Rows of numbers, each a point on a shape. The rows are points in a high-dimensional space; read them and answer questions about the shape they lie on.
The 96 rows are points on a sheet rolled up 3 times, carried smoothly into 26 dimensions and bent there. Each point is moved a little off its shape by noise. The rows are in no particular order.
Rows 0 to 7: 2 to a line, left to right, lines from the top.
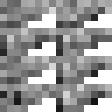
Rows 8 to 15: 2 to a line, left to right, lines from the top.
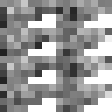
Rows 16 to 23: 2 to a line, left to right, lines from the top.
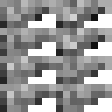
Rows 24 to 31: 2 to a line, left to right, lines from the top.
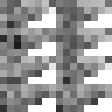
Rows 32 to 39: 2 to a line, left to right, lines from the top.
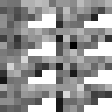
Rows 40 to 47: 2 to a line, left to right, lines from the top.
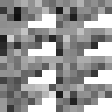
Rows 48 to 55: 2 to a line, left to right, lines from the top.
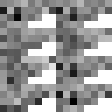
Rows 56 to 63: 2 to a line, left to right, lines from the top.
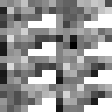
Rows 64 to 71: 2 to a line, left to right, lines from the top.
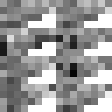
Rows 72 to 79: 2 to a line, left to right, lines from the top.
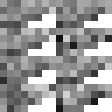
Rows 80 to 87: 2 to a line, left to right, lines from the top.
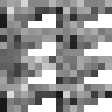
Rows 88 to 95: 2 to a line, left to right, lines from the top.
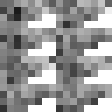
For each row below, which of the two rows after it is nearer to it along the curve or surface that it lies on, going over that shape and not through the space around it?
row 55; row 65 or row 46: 46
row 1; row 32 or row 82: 32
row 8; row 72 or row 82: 72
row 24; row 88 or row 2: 88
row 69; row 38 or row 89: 89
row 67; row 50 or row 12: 12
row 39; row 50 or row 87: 87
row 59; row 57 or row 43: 57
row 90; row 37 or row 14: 37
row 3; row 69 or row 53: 53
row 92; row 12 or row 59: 59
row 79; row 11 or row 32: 11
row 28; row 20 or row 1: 1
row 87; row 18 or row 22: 22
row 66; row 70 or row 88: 88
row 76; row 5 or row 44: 44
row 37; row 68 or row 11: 68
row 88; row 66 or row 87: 87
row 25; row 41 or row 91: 41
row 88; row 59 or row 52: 59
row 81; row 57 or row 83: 83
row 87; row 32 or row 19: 19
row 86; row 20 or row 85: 20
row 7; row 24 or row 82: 24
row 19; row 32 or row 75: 75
